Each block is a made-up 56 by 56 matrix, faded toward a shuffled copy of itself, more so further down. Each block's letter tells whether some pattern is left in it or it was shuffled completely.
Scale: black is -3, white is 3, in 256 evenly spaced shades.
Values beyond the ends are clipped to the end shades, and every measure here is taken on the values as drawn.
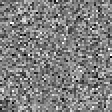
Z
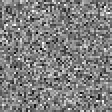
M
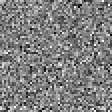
Z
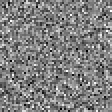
M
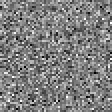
Z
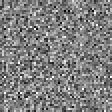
Z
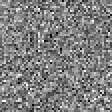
Z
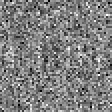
Z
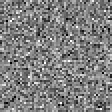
M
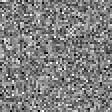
M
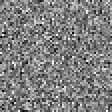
Z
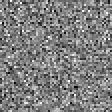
M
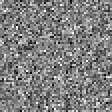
Z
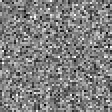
Z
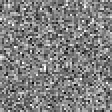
M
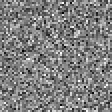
M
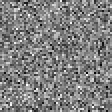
Z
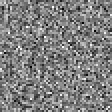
Z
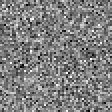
M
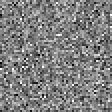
Z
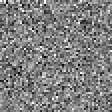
Z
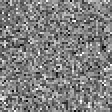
M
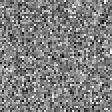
Z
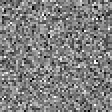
Z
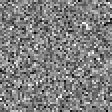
M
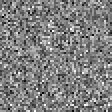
Z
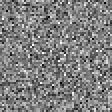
M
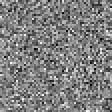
Z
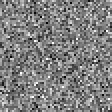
M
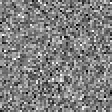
M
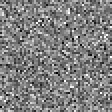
Z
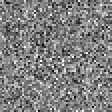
Z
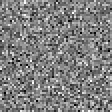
M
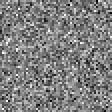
M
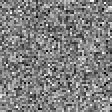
M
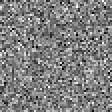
M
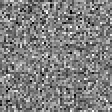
Z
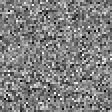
Z
